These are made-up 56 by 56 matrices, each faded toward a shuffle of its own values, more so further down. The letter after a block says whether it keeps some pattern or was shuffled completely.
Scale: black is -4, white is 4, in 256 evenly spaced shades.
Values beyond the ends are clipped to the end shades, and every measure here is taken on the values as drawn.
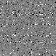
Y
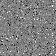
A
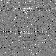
Y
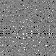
Y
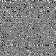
Y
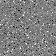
A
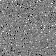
A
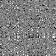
Y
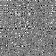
Y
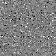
Y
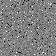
A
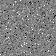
A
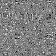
Y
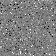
A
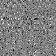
Y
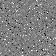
A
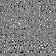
Y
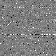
Y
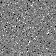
A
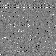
Y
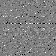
Y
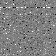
Y
